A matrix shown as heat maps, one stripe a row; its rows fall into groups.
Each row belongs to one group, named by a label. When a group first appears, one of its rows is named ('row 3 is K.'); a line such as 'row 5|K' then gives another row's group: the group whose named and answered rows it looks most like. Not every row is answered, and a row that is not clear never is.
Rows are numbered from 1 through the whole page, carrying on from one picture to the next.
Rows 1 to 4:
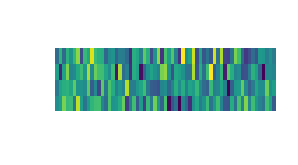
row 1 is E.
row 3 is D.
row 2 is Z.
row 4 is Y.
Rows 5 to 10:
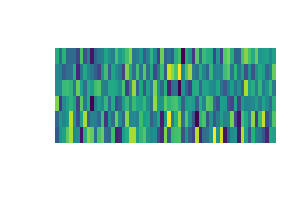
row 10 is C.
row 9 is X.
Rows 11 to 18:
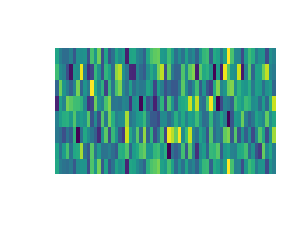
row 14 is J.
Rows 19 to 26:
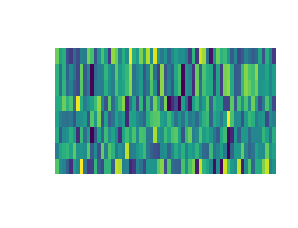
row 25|D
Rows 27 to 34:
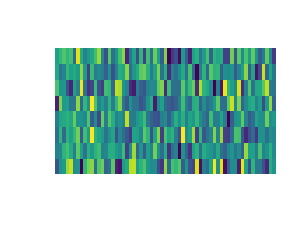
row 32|E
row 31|D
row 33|Y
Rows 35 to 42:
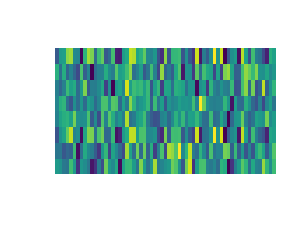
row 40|C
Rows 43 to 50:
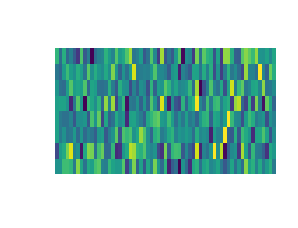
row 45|J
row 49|C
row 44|Y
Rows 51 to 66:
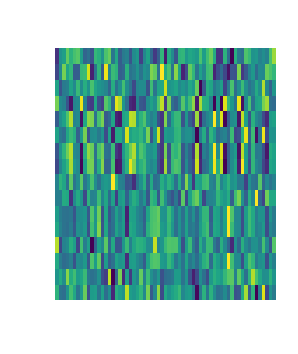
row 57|C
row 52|Z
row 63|Z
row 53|J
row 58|C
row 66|X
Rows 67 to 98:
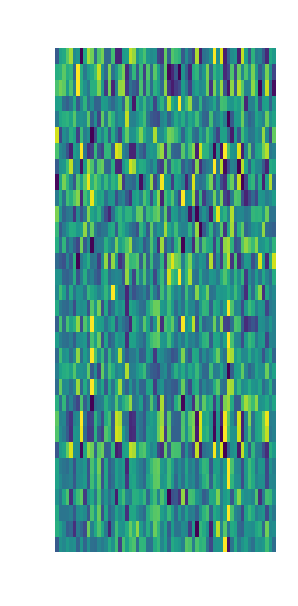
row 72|Z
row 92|C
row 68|Y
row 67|C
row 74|C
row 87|D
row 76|E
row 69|Y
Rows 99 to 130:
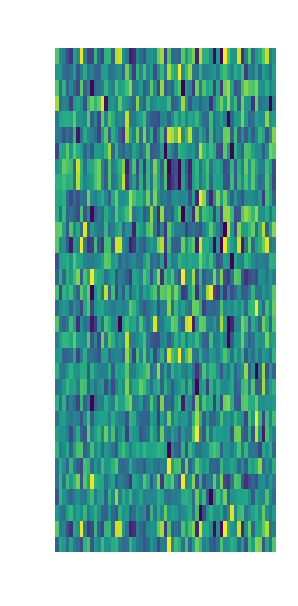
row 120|X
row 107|Y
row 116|Z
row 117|D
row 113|E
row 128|J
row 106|Y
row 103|D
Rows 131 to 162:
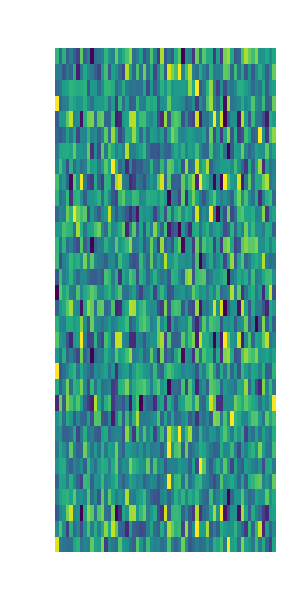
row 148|X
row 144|J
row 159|D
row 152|X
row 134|Z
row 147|C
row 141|J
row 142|Y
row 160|C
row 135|C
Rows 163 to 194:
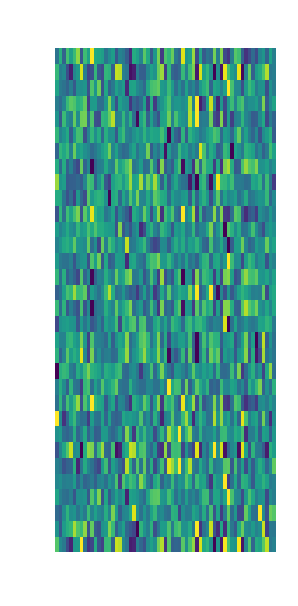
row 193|J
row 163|E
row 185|E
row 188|C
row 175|D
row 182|X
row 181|X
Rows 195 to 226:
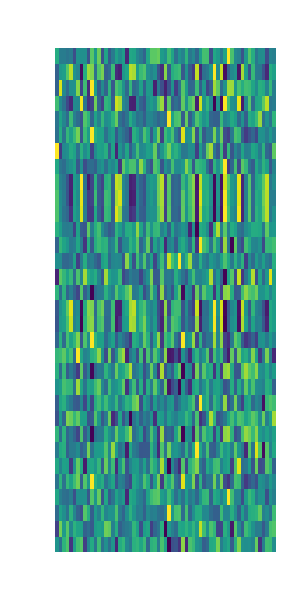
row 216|Y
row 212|C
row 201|Z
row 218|J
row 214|Y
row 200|E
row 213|E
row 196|C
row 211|C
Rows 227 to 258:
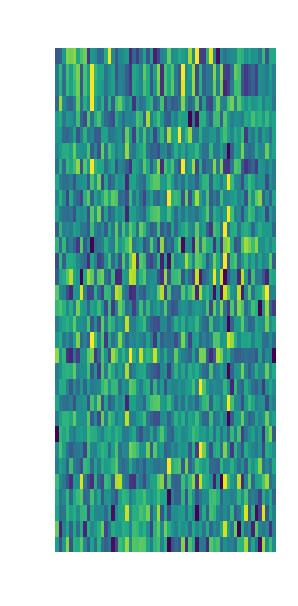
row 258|X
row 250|D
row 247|D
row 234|E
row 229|E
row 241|C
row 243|Y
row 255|X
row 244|D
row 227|J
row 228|E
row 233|D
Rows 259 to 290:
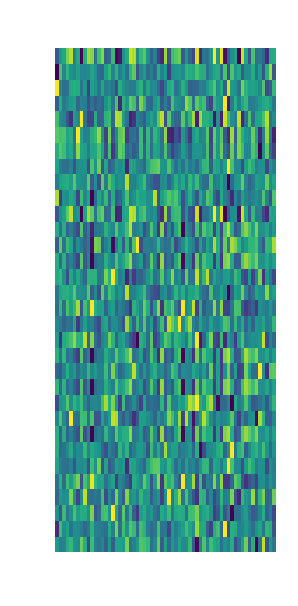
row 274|D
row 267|D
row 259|C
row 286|E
